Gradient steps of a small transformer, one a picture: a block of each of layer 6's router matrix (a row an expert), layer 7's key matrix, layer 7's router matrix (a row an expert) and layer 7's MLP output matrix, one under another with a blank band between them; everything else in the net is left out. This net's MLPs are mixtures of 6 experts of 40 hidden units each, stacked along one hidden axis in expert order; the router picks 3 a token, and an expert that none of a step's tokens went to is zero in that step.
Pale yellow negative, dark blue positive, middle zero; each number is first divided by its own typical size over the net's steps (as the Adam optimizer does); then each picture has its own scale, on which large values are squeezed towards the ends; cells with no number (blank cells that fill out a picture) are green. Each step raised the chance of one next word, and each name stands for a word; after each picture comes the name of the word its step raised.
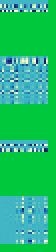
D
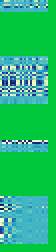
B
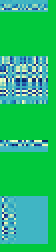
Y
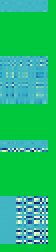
D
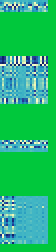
B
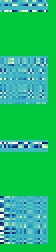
Y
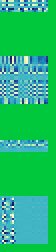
D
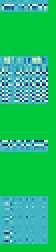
D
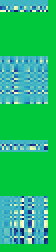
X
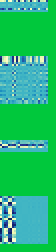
X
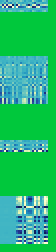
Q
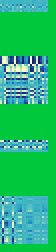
X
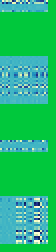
D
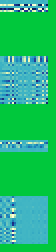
Y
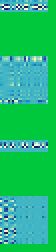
Y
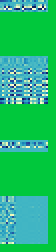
Q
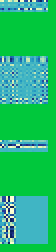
Q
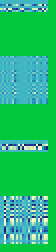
B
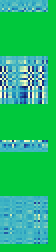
Y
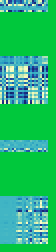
X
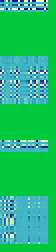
B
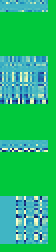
B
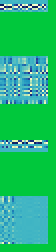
Q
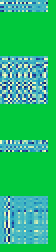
X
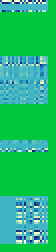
D
